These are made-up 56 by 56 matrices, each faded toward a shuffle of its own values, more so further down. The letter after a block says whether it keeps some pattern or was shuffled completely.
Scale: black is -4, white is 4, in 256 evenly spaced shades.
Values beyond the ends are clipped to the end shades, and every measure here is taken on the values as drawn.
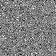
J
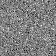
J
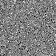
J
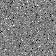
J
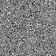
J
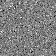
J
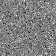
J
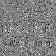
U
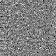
U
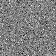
J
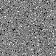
J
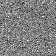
J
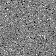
J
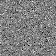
J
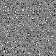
U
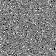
J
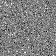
J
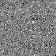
U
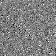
U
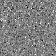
U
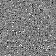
U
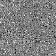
U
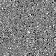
U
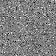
U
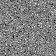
J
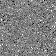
J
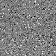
U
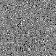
U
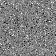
J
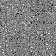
U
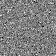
J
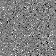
U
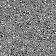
J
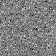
U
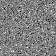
J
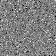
J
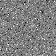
J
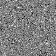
U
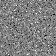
U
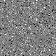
U
